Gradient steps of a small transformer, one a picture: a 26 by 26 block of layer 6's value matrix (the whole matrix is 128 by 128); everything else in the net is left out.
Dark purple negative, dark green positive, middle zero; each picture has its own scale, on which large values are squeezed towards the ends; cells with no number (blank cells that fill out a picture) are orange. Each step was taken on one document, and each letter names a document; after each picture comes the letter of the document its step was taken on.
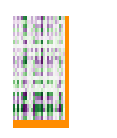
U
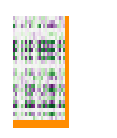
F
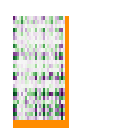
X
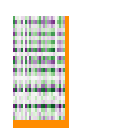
F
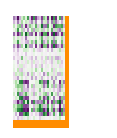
U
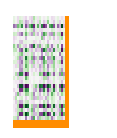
U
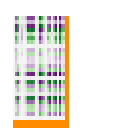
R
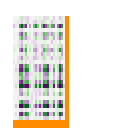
U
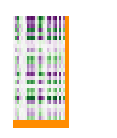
R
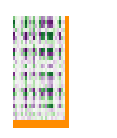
F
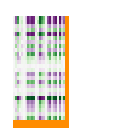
R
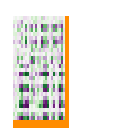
U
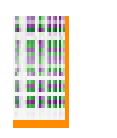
R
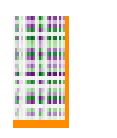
R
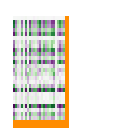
F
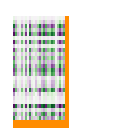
F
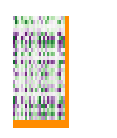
F
